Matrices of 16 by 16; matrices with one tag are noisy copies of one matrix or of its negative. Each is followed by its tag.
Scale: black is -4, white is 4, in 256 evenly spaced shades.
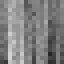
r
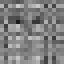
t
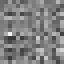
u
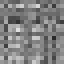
t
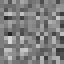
u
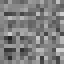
u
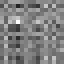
t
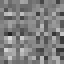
u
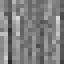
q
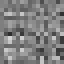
u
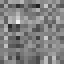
t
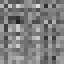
t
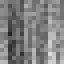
r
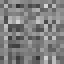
t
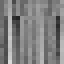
q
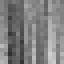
r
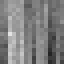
r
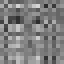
t
